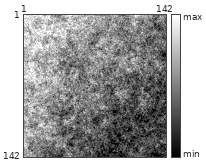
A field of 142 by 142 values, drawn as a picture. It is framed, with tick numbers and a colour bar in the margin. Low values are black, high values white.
The ninth with the lowest average is the bottom right. The ninth with the highest average is the top left. The halves do not mirror each other. The values follow a bell shape. The field climbs toward the top left. The texture is blotchy. No regular stripes run through it. No single row or column stands out from its neighbours.
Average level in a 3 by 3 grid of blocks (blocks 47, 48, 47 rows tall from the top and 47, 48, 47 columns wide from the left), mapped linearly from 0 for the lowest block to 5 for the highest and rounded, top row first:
5 4 2
4 2 1
3 1 0
